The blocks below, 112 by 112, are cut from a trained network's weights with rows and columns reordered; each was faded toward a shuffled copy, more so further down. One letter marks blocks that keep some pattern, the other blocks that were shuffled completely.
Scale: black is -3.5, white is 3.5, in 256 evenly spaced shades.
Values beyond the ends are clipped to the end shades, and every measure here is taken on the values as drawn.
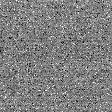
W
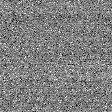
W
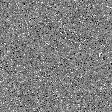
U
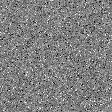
U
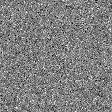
U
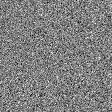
W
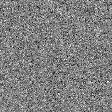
W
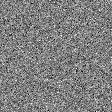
U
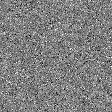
U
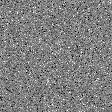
U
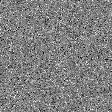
U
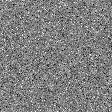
U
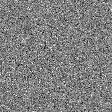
U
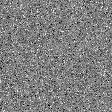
U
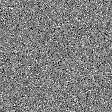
U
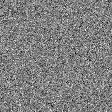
W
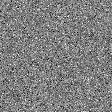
W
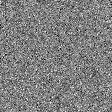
U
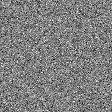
W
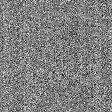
W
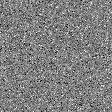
U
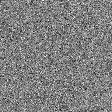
U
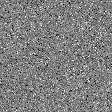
U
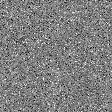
U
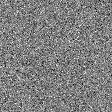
U
